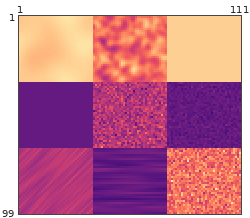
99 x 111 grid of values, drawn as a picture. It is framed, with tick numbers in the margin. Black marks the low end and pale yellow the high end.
The table splits into 3 rows of 3 panels. Panel 1,1: very high, smooth, faint in contrast. Panel 1,2: high, blotchy. Panel 1,3: very high, flat. Panel 2,1: low, flat. Panel 2,2: middling, fine-grained. Panel 2,3: low, fine-grained, faint in contrast. Panel 3,1: middling, slanting up to the right, faint in contrast. Panel 3,2: low, streaked across, faint in contrast. Panel 3,3: high, fine-grained.
